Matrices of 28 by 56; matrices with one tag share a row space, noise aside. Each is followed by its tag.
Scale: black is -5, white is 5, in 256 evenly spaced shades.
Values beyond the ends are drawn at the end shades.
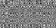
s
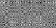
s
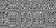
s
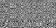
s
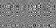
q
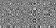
q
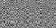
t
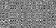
s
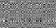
s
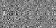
t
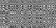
s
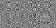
q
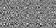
t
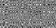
s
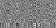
q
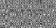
s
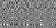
t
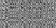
s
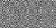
t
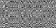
s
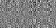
q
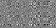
q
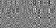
q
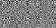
t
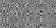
t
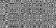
s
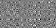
q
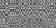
s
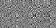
q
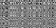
s
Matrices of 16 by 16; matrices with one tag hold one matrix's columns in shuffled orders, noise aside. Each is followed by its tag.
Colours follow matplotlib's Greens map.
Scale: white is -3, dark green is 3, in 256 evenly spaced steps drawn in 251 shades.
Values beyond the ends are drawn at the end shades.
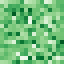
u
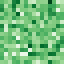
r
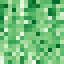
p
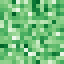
r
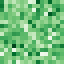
r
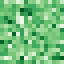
u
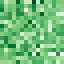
r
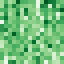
p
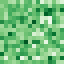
u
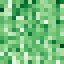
p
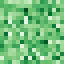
u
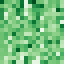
p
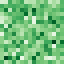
u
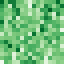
p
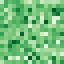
u
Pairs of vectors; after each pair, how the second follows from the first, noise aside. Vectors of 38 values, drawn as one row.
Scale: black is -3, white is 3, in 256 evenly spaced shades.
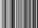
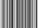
sign-scrambled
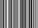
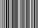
reversed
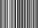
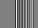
partly zeroed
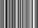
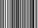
sign-scrambled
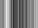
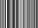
sign-scrambled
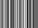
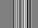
partly zeroed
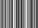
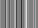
partly zeroed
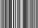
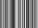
reversed
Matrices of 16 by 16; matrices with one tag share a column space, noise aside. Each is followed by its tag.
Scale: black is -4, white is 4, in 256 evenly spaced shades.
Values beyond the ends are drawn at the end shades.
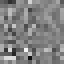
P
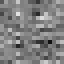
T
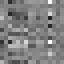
T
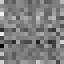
T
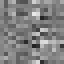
T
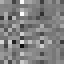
T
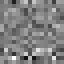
P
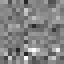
P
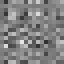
T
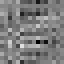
T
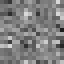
T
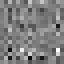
P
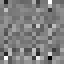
P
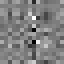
T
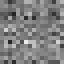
T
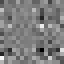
P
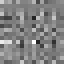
T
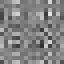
T
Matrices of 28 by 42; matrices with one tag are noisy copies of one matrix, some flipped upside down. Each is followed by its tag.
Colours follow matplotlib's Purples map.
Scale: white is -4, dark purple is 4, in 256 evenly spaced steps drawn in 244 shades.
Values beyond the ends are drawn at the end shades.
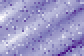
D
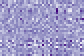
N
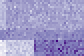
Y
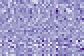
N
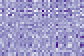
N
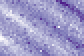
D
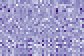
N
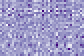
N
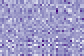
N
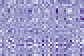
N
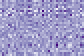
N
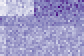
Y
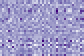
N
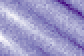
D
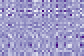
N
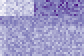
Y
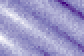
D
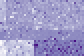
Y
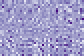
N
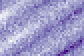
D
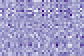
N
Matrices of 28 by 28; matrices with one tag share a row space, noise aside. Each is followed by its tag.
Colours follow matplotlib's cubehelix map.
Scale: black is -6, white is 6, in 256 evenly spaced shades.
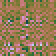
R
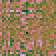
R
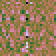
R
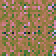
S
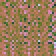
S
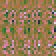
S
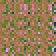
S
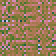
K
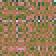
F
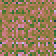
F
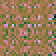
S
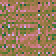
K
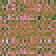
K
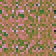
F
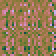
S
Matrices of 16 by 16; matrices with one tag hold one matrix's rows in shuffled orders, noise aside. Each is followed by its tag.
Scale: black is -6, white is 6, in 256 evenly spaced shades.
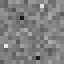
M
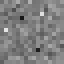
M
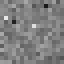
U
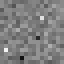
M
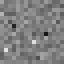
U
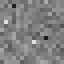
U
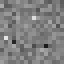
U
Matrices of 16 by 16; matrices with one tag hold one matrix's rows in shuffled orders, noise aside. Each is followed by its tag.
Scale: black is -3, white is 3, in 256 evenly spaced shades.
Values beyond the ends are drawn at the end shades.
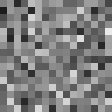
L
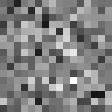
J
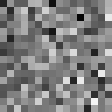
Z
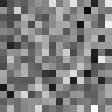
Z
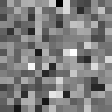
J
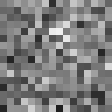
J
